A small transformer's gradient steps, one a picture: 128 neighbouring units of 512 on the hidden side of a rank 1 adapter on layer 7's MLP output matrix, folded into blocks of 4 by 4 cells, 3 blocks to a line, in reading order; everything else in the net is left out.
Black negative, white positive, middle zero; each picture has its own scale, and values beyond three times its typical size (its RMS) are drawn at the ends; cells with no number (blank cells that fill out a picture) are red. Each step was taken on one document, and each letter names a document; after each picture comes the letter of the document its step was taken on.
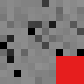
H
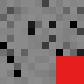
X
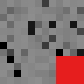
X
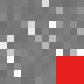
H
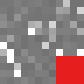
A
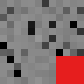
X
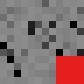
X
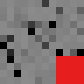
H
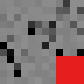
A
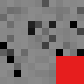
X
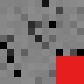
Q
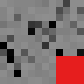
A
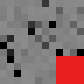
H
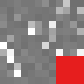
A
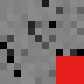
Q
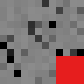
Q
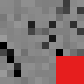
A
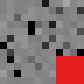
H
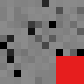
H
